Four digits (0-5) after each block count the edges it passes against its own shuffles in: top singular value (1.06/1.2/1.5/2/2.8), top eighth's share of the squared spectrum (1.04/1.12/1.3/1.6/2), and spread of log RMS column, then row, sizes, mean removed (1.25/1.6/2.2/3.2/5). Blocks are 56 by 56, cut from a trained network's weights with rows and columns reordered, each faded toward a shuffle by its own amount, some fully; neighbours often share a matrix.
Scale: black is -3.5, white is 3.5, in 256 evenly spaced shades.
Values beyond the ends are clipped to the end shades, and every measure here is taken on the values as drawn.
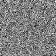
2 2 0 0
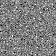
0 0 0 0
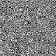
3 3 1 2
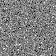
0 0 0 0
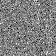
0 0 0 0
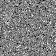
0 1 0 0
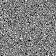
0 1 0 0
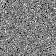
0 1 0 0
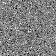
1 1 0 0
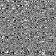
3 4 2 3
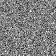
2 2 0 0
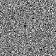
2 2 1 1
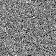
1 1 0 0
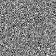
2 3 1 1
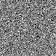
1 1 0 0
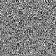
3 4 2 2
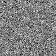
1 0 0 0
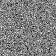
1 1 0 1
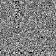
3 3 1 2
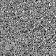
3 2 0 1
